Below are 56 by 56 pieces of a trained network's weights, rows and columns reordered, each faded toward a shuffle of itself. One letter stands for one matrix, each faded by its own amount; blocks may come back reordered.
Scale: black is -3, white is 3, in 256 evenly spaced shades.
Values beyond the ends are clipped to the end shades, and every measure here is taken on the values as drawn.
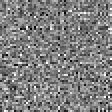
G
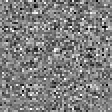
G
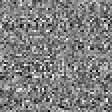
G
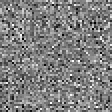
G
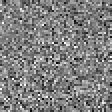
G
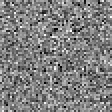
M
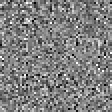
G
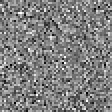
M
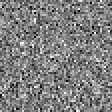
M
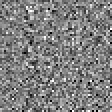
G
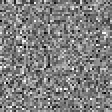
G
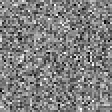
M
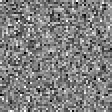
M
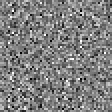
G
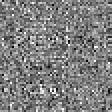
G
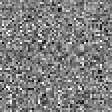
G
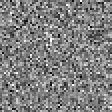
G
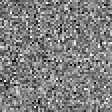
M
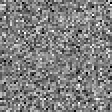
M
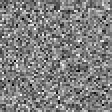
M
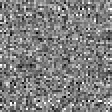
G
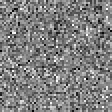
M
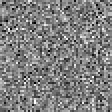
M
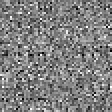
G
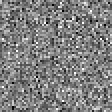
M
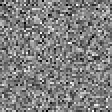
M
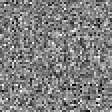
G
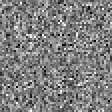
G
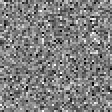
M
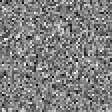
M
